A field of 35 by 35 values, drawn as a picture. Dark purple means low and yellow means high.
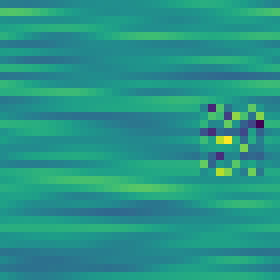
Overall the values sit about 50% of the way up the scale. In the middle right lies a patch that is rougher than the rest. The halves do not mirror each other. The grain runs across in streaks. Values change most from cell to cell in the middle right.
